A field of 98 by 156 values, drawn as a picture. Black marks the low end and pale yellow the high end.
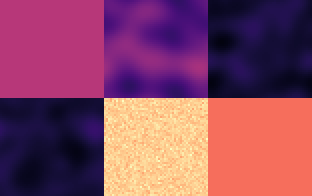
It is made of 2 by 3 panels. Panel 1,1: middling, flat. Panel 1,2: low, smooth. Panel 1,3: very low, smooth, faint in contrast. Panel 2,1: very low, smooth, faint in contrast. Panel 2,2: very high, fine-grained, faint in contrast. Panel 2,3: high, flat.
